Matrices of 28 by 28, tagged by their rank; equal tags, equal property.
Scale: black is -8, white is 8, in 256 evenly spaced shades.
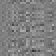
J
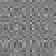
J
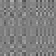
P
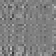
J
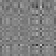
P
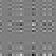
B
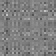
J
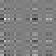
B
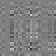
P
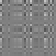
B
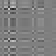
B
